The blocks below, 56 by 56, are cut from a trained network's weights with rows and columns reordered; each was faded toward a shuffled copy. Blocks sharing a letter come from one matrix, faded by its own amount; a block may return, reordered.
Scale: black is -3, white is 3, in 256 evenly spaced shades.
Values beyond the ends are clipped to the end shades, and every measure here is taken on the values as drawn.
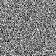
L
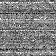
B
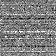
B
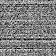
B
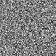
L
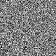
L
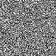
L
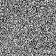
L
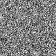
L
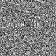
L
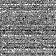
B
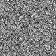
L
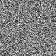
L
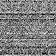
B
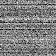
B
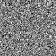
L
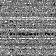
B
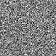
L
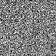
L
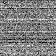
B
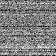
B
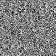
L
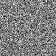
L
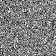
L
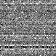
B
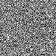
L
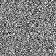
L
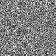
L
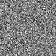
L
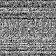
B
